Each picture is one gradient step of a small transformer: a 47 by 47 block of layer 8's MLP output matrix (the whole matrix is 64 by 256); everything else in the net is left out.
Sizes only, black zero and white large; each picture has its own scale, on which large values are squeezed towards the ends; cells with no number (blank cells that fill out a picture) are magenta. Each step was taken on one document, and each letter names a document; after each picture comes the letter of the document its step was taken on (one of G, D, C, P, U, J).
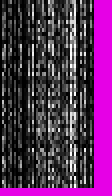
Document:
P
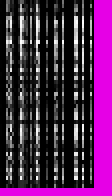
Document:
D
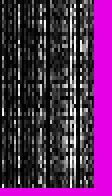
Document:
P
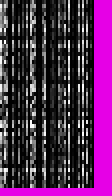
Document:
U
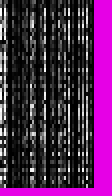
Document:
U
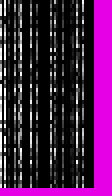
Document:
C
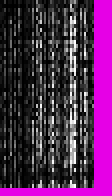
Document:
P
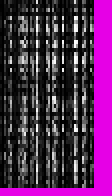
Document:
D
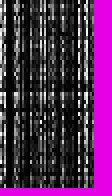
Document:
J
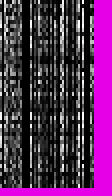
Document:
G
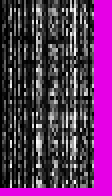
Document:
P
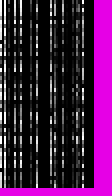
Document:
C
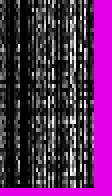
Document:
P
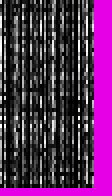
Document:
J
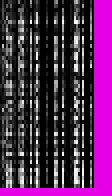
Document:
D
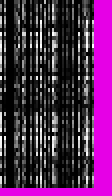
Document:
J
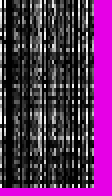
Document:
J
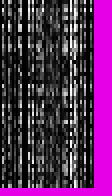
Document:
P
